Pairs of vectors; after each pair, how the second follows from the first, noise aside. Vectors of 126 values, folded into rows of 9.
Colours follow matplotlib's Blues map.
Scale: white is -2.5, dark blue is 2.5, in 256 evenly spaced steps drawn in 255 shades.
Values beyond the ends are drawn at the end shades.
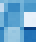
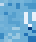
partly zeroed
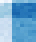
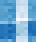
wrapped around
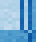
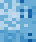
partly zeroed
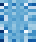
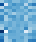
shrunk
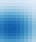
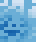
partly zeroed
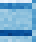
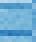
shrunk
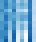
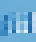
partly zeroed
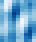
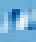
partly zeroed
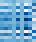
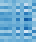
shrunk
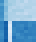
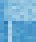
shrunk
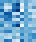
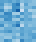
shrunk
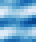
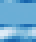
partly zeroed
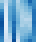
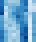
wrapped around
